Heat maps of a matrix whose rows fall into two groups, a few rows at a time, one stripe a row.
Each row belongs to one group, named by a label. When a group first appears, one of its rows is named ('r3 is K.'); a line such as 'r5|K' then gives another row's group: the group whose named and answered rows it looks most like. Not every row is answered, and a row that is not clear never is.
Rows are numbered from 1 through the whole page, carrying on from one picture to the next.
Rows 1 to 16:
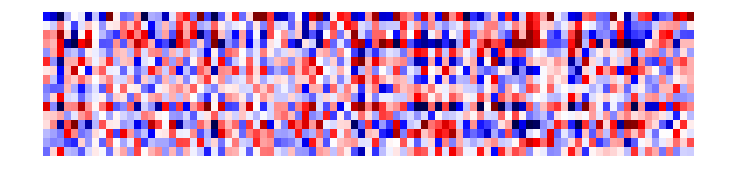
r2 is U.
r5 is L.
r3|U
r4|U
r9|U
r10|L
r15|U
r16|L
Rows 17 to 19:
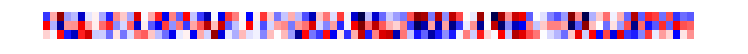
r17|L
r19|U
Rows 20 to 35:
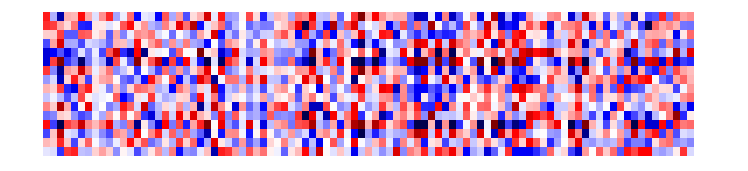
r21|U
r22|U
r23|L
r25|L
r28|U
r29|U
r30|U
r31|U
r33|L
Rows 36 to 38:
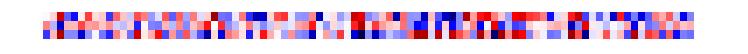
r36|U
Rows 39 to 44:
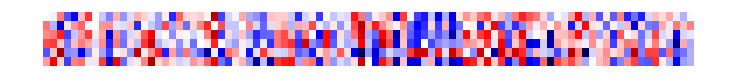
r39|U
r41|U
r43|L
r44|U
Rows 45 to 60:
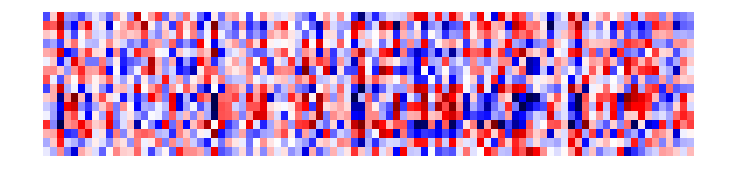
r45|L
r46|U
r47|U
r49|U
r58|U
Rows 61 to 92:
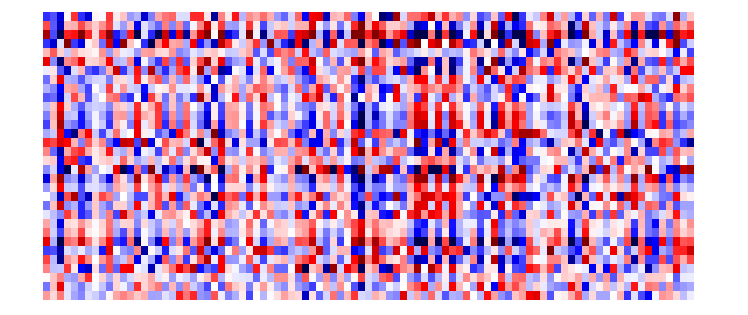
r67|U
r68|L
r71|L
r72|L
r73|L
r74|U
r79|L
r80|L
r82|L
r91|L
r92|U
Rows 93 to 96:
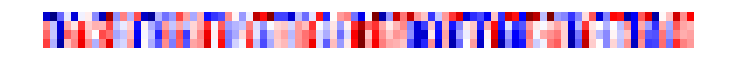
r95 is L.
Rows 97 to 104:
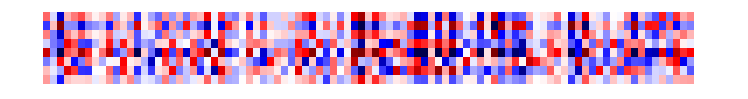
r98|L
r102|U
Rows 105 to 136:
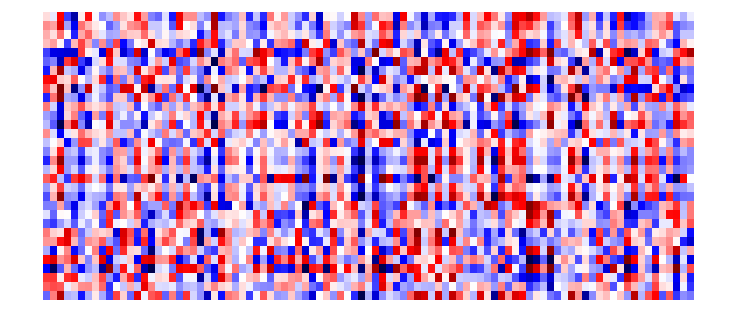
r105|U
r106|U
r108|U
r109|U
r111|L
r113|U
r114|L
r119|U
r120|L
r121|L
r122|L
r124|L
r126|U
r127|U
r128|U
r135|U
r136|L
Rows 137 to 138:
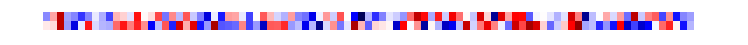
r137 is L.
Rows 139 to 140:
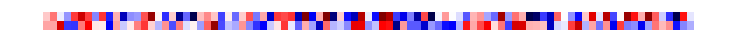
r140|U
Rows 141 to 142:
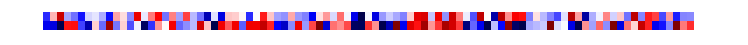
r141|L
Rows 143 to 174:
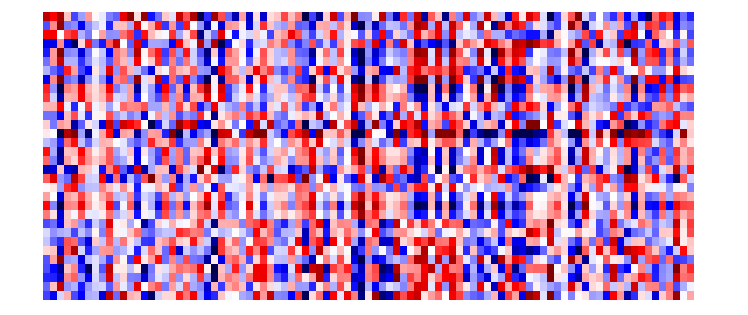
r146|U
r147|L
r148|L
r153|U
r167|U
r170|L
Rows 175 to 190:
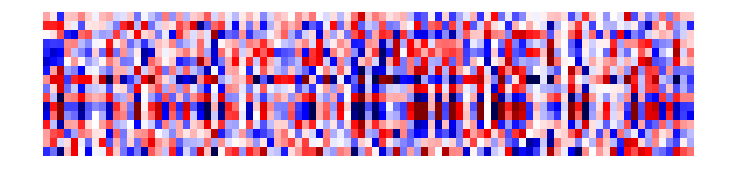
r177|U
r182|U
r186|L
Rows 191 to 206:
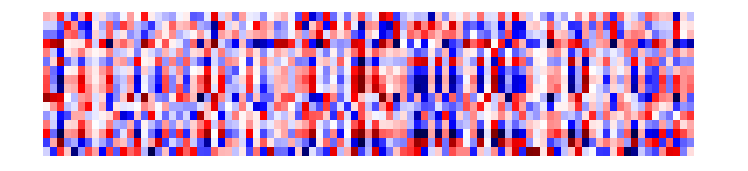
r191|U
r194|U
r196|L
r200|U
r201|U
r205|L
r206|U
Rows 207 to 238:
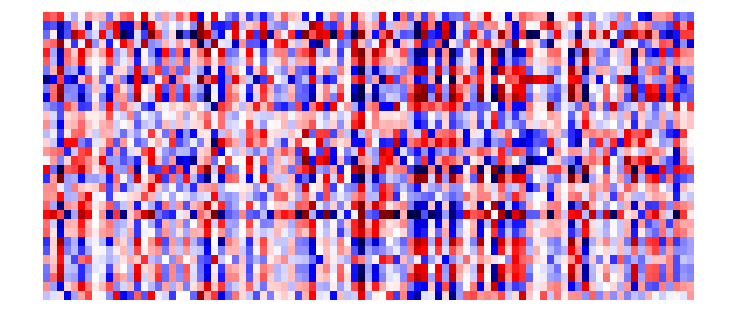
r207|U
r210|U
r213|L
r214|U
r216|L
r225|L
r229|U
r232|L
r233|L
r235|L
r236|L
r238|U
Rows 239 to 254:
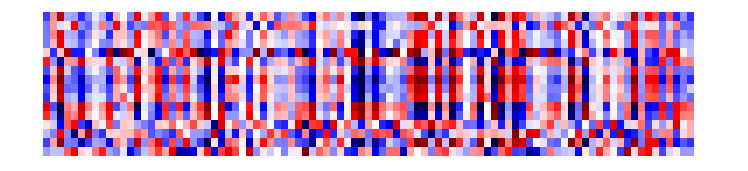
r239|L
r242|L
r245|L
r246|L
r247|L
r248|L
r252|U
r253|L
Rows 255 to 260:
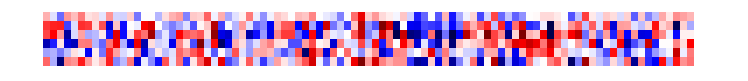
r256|U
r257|U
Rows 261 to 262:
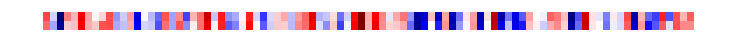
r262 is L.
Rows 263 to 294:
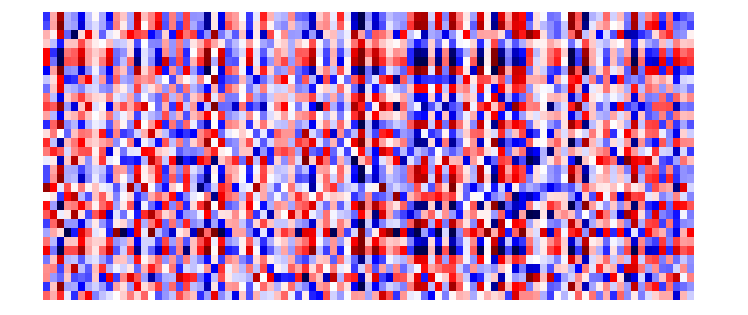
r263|L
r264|L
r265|U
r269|L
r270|U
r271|L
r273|U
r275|L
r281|L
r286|L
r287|U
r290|L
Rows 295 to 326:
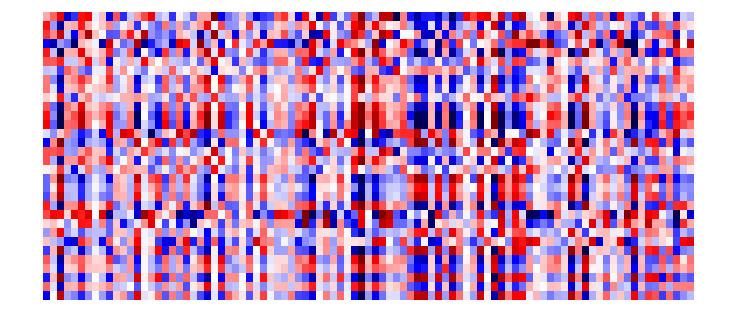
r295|U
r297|U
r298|U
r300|U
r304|U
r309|L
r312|U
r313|L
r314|L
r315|L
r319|L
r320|U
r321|L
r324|L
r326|L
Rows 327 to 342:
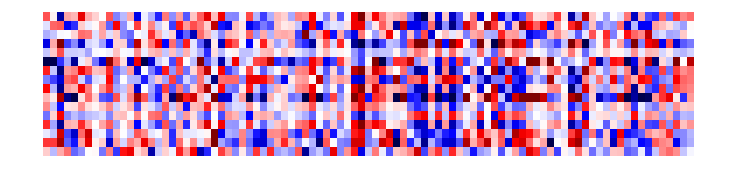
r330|L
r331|L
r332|U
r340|U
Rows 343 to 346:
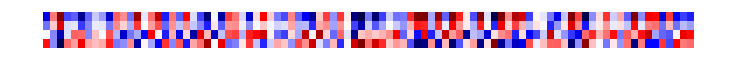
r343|L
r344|L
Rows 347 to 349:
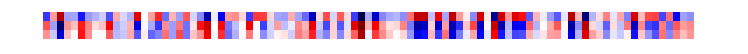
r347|L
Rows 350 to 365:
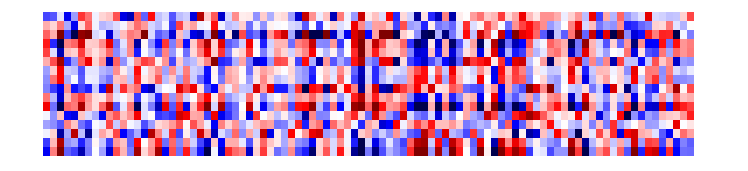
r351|U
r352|U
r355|U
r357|L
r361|U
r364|L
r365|L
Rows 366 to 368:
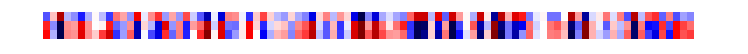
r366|L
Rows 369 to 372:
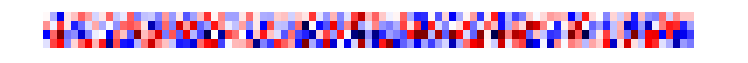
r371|L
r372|U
